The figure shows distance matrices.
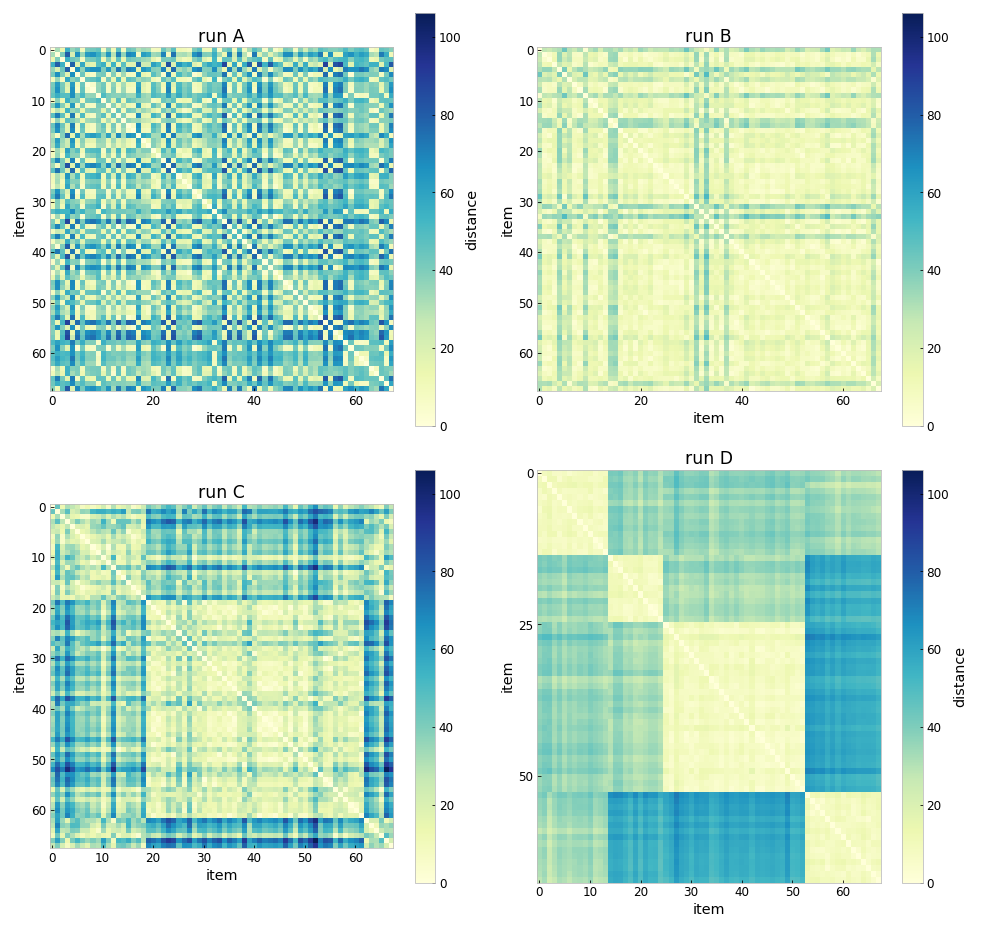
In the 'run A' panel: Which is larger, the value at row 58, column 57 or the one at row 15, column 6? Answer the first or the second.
the first
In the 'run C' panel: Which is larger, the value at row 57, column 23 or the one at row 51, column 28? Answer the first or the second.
the second
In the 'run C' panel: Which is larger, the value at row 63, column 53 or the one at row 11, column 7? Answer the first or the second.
the first
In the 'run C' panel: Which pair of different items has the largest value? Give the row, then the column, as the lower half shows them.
66, 52
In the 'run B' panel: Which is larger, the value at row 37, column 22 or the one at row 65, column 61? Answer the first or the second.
the first
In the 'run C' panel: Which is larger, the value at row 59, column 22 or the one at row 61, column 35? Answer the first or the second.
the first
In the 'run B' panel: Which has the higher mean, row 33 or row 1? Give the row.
33
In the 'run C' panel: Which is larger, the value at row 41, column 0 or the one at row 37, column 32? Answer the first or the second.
the first
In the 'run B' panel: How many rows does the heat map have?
68
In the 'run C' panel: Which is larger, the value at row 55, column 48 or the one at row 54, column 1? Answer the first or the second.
the second
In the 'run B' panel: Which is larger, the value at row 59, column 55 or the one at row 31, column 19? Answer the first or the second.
the second
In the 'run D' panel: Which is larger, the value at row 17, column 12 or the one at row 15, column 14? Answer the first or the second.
the first
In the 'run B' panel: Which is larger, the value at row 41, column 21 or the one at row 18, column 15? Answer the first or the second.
the second
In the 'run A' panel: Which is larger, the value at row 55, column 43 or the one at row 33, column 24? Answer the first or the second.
the first
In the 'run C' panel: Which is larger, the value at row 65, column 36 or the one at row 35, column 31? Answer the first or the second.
the first
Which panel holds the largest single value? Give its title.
run C
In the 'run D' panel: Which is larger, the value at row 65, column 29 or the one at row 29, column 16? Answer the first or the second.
the first
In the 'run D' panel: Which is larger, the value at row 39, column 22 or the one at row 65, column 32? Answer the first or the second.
the second
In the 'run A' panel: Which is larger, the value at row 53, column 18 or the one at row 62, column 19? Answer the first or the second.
the second
